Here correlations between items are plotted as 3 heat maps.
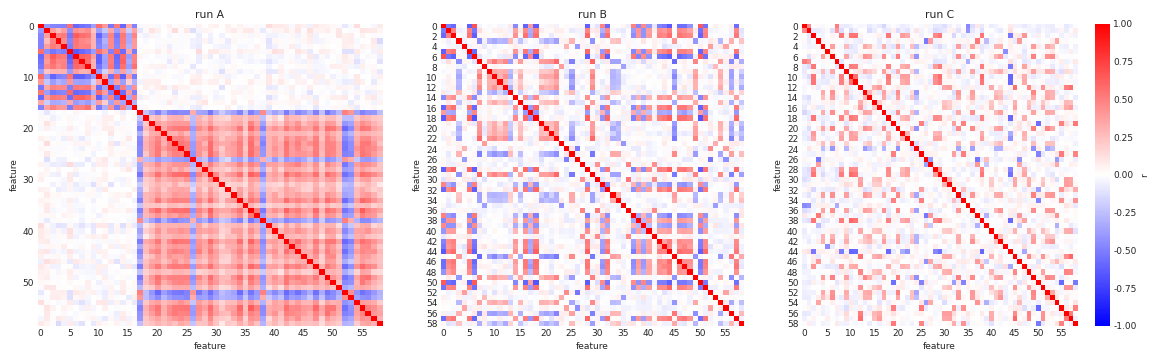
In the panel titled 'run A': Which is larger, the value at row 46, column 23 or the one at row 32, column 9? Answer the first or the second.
the first
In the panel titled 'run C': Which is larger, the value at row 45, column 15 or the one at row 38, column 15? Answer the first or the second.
the first
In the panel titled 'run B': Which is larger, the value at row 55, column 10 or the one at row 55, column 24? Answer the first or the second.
the second
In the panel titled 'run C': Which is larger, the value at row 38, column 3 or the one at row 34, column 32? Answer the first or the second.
the second
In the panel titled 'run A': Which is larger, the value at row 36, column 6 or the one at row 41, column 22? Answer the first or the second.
the second
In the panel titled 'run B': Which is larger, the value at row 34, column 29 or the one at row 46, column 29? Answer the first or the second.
the second
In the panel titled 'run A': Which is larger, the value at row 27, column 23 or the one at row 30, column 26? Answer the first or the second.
the first
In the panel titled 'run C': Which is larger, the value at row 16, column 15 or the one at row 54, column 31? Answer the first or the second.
the first
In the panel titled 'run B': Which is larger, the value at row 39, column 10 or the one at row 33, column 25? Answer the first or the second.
the second
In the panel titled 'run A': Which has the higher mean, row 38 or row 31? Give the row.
31
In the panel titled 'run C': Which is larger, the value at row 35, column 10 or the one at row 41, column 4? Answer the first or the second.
the second
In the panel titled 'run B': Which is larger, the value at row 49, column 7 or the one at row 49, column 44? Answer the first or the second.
the first
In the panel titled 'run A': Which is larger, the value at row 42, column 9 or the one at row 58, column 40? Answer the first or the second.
the second
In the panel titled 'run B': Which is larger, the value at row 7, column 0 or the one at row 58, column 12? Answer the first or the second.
the first
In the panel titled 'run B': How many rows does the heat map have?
59
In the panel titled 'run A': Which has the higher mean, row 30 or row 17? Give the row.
30
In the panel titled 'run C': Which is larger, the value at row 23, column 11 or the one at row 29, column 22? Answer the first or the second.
the second
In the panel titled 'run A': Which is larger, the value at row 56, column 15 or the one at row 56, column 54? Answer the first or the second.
the second
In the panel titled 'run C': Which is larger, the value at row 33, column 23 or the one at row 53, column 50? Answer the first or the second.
the first
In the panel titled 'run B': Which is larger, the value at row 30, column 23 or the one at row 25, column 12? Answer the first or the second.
the first
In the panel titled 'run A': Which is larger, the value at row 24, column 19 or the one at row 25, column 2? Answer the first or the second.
the first
